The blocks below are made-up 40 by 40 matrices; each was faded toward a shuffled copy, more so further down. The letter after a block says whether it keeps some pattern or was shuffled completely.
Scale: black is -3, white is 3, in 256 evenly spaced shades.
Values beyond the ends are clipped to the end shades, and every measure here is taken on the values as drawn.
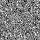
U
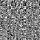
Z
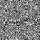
Z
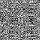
Z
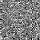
Z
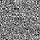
Z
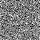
U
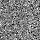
U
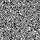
U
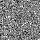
U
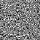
Z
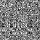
Z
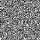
Z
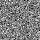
U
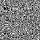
Z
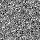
U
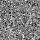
U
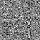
Z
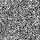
U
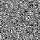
Z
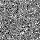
U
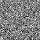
Z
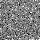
U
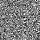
Z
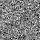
U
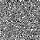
Z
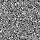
U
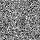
U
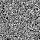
U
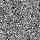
U
